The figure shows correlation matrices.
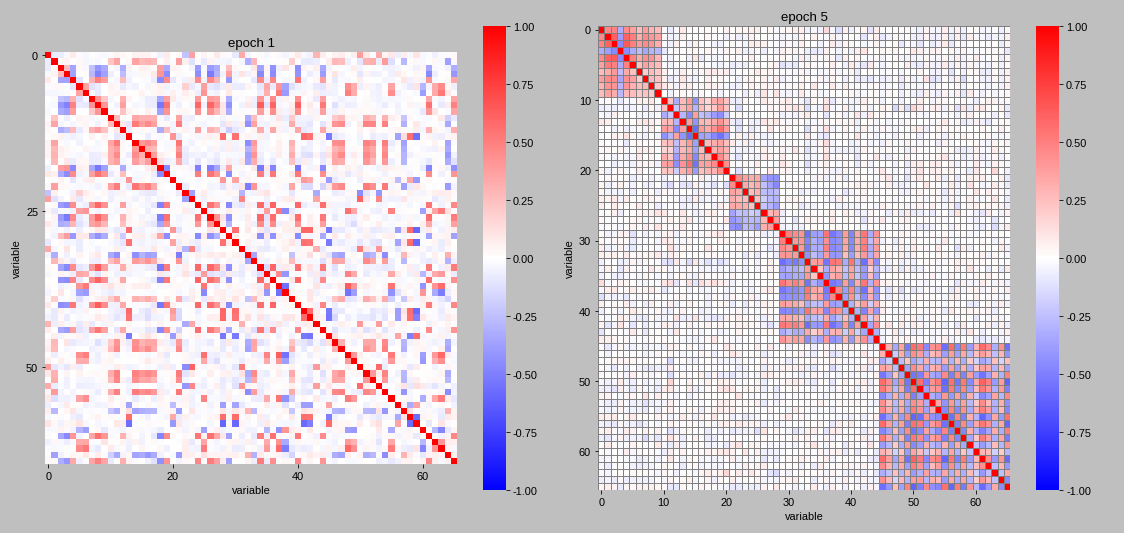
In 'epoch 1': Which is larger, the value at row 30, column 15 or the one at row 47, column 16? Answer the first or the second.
the second
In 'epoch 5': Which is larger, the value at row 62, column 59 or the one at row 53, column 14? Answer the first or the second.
the second
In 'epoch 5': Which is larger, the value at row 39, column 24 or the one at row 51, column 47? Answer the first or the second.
the first
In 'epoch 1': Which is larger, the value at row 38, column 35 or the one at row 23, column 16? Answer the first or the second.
the second
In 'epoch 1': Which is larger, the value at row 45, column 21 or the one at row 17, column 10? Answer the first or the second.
the second
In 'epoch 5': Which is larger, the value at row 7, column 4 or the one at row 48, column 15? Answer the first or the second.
the first
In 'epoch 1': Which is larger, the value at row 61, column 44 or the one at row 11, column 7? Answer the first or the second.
the first
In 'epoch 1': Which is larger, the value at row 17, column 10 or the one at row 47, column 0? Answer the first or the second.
the first
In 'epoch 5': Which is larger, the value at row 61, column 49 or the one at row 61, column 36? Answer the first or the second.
the second
